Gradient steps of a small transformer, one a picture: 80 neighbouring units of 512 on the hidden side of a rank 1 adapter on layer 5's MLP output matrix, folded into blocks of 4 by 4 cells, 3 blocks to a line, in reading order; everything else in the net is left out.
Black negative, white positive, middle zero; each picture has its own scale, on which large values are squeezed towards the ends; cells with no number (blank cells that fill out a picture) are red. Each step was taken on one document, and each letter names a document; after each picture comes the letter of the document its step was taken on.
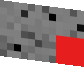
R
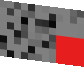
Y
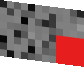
Y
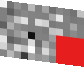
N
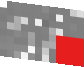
N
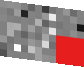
R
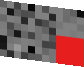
Y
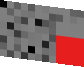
Y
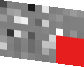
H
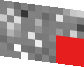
R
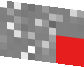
Y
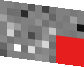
R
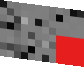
N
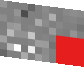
R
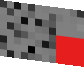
Y
